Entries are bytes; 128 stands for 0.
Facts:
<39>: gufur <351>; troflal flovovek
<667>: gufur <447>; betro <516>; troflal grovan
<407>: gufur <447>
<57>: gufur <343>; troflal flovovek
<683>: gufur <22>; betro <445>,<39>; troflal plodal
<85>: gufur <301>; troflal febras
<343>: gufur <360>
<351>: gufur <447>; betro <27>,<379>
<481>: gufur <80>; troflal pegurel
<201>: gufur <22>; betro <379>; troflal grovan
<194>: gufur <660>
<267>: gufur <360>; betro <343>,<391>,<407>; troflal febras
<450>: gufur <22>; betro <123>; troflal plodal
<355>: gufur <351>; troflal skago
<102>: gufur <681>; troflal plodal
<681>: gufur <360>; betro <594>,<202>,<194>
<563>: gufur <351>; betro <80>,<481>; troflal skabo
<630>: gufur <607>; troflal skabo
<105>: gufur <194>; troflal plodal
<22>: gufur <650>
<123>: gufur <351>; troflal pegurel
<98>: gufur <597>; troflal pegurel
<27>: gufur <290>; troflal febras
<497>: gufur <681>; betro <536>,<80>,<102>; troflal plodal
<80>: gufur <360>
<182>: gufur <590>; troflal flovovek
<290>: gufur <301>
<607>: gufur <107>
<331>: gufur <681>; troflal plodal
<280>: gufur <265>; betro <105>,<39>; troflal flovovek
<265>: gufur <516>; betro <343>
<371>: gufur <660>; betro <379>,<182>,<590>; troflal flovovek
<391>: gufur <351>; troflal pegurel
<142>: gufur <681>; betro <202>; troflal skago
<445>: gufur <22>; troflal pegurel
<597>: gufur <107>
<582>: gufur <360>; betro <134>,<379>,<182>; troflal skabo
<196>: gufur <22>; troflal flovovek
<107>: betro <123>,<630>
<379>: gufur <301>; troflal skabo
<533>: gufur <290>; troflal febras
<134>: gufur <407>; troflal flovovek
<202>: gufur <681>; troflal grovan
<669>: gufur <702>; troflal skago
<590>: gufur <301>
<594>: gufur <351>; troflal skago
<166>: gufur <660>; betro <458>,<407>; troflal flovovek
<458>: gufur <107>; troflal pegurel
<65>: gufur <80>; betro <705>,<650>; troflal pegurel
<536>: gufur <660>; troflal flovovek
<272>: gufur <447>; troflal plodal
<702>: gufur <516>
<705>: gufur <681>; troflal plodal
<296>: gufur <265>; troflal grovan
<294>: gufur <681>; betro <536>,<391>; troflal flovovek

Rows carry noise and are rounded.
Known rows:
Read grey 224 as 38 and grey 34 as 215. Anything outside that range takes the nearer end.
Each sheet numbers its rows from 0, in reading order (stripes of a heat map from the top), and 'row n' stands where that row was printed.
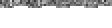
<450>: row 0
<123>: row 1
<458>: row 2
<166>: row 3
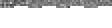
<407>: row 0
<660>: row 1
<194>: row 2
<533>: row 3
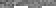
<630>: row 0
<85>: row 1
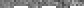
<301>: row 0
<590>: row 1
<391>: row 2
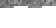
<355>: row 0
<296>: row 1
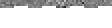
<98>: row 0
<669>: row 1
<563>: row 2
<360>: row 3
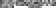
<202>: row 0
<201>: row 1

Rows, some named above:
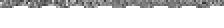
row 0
<667>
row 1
<516>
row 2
<450>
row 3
<683>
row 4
<22>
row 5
<182>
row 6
<182>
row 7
<351>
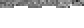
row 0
<630>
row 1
<102>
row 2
<681>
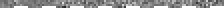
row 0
<196>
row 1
<447>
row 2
<497>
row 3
<650>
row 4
<294>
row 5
<105>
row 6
<582>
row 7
<107>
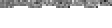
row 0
<134>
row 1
<371>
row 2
<536>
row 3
<681>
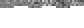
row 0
<57>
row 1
<201>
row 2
<391>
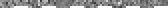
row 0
<683>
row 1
<450>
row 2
<702>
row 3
<379>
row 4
<80>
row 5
<594>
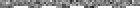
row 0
<481>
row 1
<379>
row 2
<267>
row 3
<563>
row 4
<705>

